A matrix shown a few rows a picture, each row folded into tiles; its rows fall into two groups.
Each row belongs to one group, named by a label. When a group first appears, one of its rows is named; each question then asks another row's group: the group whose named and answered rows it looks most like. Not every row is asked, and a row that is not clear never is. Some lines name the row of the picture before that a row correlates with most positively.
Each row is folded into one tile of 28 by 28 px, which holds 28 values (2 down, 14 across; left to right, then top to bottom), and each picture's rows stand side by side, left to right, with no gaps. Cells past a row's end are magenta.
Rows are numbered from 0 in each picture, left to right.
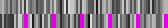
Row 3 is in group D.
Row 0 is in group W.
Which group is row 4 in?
D
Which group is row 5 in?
D
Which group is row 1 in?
W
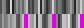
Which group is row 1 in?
D
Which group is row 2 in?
D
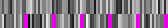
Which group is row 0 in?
W
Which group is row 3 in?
W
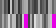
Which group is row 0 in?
D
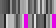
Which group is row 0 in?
D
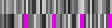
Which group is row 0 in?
W
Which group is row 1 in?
D
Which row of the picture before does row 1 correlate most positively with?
1
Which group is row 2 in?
D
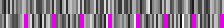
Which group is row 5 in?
W
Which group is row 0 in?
D
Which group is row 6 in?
W
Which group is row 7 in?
W
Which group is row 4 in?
D
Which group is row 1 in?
W
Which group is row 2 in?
W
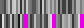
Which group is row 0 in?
W
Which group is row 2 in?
D
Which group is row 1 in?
D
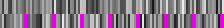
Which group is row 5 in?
W
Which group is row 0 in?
W
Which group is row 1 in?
W
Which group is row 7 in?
W
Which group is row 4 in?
W
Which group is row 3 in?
D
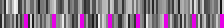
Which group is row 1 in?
W
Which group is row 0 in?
W
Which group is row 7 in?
W
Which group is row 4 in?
W
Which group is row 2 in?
D
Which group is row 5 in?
D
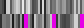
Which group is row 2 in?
W
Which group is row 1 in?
D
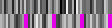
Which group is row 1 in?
D
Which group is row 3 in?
D
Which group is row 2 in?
D
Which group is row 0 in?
D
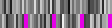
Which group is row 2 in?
D
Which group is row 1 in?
W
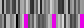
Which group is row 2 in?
D
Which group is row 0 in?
D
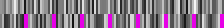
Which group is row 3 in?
D
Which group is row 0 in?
W
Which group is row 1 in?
W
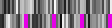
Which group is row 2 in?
D
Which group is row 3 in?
W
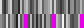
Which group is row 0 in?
D
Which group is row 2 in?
D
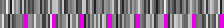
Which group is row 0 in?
W
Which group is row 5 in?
D
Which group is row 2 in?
W
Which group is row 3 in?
W
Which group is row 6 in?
D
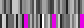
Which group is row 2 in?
W
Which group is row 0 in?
W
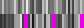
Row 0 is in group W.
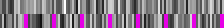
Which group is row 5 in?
W
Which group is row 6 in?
D
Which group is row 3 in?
D
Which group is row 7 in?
W
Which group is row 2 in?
W
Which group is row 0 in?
W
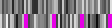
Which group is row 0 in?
D
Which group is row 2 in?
W
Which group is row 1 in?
D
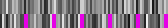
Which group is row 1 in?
D
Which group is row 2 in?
D
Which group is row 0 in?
W
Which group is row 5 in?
D
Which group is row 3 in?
W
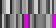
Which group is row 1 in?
W
